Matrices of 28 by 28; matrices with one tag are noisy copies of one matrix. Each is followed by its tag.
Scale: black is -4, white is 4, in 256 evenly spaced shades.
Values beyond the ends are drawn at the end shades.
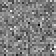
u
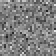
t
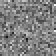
t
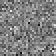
u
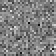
u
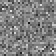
u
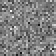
u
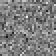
t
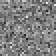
t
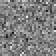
t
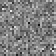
u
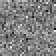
t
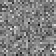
u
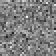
t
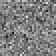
t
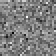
t
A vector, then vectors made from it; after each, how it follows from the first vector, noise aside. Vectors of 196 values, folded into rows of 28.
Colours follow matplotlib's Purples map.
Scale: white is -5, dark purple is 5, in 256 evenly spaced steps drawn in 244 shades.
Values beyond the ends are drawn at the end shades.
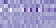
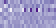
copied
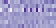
copied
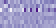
copied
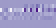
partly zeroed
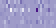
partly zeroed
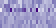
sign-scrambled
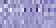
copied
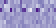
sign-scrambled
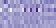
copied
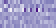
copied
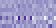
reversed
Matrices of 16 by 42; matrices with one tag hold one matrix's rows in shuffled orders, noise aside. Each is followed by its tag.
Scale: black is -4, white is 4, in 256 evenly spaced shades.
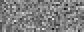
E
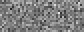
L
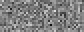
L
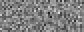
L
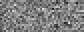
E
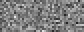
E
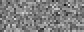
E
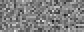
E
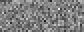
L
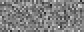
L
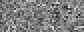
E
